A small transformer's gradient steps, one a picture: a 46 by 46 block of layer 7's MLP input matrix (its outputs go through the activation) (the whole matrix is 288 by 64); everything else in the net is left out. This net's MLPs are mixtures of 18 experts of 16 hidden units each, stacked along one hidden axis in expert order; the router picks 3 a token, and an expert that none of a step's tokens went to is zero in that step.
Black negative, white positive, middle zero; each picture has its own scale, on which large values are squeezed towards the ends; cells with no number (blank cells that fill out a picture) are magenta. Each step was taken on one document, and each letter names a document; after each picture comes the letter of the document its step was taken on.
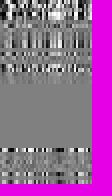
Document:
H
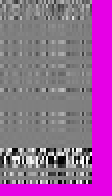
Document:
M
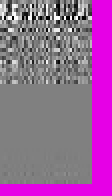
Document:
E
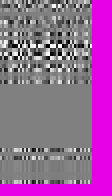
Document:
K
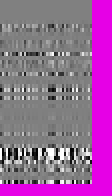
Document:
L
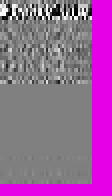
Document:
E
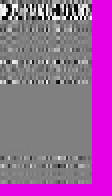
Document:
E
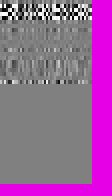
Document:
E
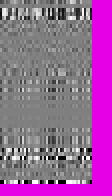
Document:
M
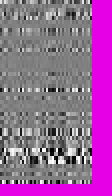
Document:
M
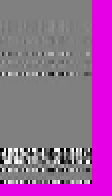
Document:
L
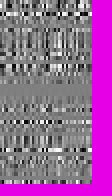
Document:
H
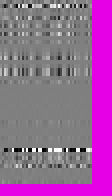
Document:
K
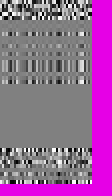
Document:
H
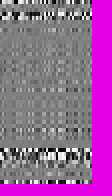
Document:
M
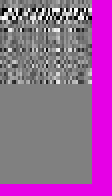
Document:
E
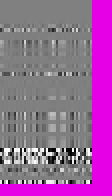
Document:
L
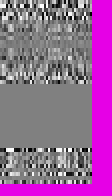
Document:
H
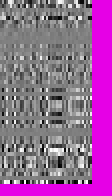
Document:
H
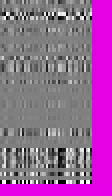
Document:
M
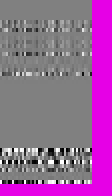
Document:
L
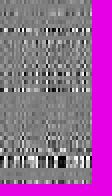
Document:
M
